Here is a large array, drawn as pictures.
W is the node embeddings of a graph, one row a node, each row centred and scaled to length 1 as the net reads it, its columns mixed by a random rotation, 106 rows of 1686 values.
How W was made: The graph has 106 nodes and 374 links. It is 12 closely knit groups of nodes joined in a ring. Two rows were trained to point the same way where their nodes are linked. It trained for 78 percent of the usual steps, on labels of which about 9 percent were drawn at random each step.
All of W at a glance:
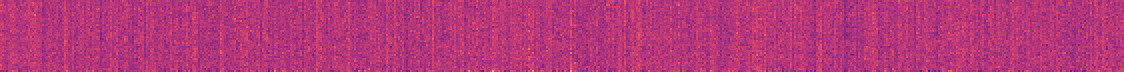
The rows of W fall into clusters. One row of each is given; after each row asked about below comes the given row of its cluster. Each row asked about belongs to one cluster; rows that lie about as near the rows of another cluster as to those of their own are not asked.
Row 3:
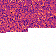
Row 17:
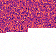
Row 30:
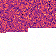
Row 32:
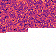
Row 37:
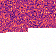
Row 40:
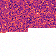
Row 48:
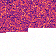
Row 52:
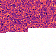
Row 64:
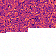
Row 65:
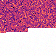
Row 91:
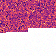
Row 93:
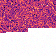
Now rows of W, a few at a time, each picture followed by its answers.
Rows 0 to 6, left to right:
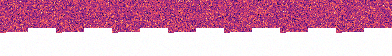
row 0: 37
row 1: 52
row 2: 65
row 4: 93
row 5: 52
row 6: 93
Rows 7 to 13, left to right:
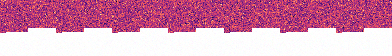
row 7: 52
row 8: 30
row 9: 65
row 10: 40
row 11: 64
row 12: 91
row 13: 17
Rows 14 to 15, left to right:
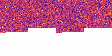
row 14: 40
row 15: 65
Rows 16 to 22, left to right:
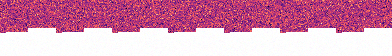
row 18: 30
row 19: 48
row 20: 3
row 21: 32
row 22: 91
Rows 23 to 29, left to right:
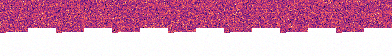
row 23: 3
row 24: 30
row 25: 52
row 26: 65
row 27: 64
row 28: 64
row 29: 3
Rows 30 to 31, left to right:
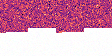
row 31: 37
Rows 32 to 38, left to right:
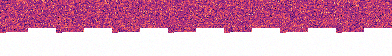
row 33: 64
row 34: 17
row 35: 48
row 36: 17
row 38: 52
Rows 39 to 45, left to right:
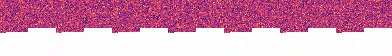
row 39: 93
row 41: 48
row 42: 64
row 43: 40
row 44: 37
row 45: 91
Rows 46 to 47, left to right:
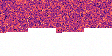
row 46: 32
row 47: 91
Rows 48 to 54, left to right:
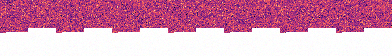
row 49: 52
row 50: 40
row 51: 37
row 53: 48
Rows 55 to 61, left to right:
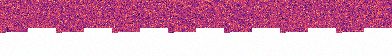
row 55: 17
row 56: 65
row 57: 40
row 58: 52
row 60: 40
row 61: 65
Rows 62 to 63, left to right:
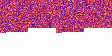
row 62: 64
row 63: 17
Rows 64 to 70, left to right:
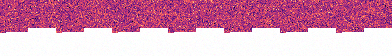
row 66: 65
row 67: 32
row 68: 37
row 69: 3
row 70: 93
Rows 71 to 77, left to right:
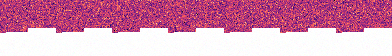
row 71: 17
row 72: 48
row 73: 91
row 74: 17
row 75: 40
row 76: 40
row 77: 17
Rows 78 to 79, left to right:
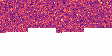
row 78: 37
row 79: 32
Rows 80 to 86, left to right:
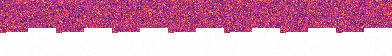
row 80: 32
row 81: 65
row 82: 40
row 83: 40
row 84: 91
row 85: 91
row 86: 52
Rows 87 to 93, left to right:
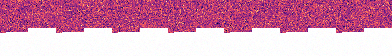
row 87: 3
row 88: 48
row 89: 17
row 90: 30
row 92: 37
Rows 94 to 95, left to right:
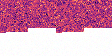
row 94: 52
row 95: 32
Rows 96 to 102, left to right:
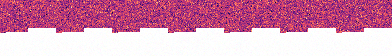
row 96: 52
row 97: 37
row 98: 32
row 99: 93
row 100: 64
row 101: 17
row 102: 65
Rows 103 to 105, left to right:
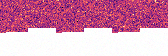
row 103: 93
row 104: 37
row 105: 32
